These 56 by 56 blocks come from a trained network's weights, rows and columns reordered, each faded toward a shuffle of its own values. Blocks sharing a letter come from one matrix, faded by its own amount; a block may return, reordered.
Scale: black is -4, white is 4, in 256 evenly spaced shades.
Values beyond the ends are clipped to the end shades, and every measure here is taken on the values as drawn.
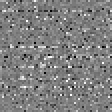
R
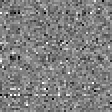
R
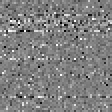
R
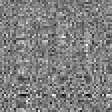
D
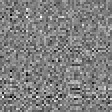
D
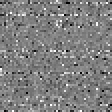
R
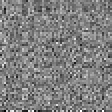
D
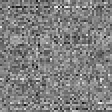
D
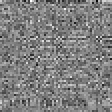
D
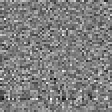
D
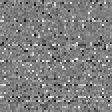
R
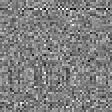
D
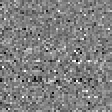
R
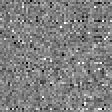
R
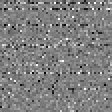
R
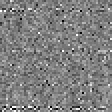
R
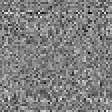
D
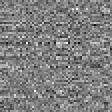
D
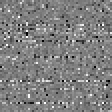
R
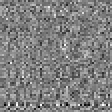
D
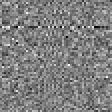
D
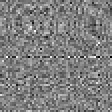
D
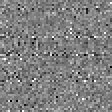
R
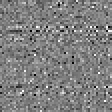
R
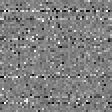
R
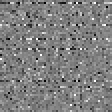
R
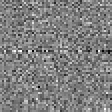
D
